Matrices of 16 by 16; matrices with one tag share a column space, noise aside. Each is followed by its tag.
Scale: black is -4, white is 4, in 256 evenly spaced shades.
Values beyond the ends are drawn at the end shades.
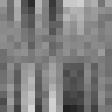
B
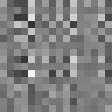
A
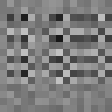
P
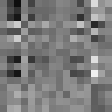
A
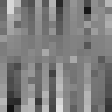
B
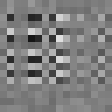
P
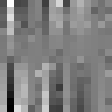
B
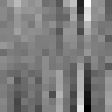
B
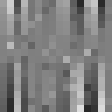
B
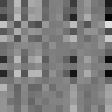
A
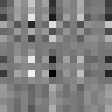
A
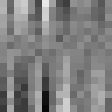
B
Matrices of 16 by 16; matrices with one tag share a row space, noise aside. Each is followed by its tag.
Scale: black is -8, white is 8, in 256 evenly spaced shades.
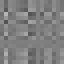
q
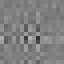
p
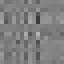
p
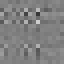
p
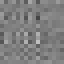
p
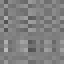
q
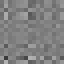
q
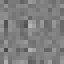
q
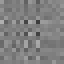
p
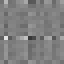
q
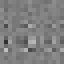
q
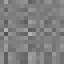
q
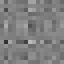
q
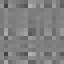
q
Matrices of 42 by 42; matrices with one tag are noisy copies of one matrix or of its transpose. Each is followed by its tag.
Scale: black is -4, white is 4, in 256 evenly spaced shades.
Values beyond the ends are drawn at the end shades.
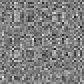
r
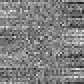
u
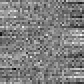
u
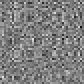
r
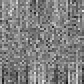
u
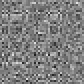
r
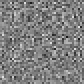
r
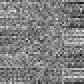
u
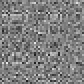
r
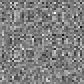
r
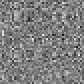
r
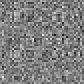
r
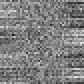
u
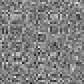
r
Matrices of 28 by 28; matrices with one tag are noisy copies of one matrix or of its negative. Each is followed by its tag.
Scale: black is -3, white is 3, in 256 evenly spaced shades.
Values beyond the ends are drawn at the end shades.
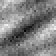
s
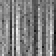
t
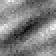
s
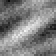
s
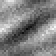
s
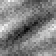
s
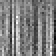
t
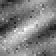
s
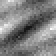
s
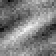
s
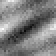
s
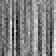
t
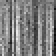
t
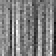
t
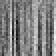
t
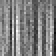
t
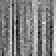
t
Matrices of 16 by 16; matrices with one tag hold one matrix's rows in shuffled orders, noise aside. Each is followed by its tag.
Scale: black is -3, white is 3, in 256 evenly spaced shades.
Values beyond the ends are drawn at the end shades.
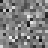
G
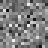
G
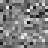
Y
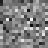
Y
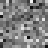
Y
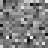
Y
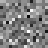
G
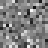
G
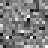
Y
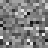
Y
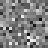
G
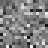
Y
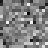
Y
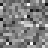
Y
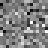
Y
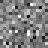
G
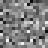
Y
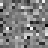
Y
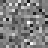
G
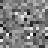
Y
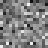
Y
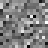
Y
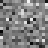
Y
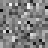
G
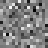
G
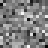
Y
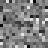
Y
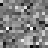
Y
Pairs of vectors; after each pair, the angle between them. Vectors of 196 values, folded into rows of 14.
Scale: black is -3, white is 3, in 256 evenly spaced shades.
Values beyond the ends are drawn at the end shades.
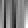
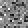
orthogonal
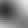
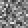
orthogonal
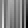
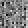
partly opposed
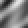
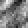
nearly opposite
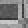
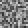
orthogonal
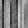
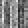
nearly opposite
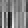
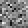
orthogonal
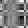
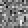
partly opposed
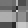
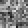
partly opposed
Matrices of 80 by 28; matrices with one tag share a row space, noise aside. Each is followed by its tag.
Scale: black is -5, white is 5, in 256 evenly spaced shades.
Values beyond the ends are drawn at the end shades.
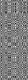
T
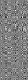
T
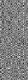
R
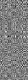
T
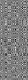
T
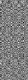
R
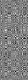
T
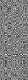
T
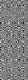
R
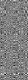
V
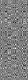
T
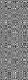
T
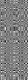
V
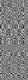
R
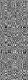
T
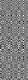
R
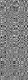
V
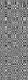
T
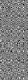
R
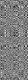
V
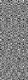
R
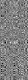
V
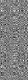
V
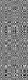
T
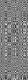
T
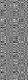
V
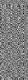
R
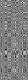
T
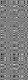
V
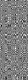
T
